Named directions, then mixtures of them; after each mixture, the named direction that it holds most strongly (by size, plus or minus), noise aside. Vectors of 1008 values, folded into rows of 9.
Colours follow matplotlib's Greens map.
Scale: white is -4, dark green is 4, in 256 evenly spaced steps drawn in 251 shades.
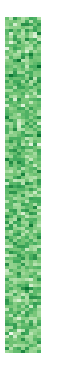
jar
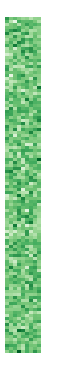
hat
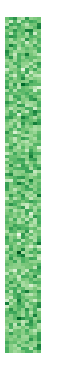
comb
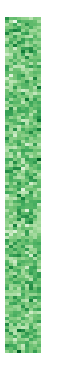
hat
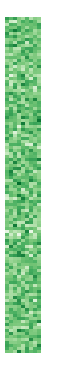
hat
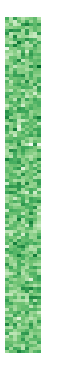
jar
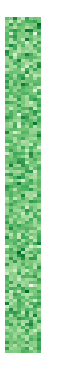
comb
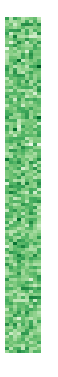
jar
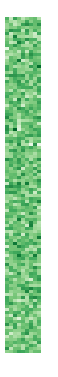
jar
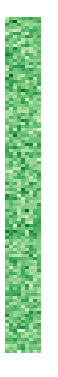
hat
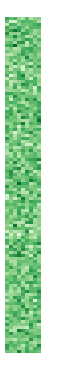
hat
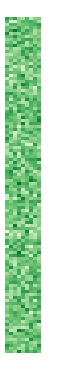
hat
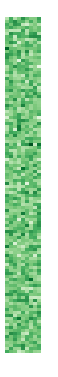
jar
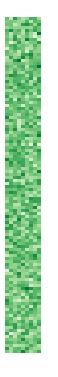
jar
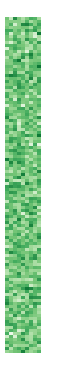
jar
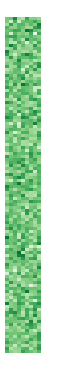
comb
